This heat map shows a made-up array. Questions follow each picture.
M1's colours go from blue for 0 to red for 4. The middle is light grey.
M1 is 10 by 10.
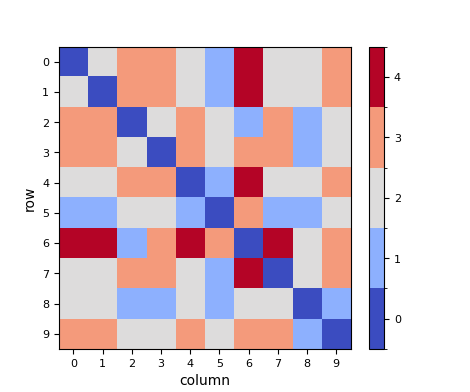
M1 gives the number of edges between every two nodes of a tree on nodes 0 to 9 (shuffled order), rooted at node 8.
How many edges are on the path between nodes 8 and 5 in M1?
1
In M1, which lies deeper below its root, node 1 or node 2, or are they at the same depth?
node 1
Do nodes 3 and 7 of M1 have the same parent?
no
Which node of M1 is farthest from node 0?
6
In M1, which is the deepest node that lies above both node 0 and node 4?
5
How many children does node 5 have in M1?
4
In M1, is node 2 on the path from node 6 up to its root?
yes
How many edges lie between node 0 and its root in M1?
2
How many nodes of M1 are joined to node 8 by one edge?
4
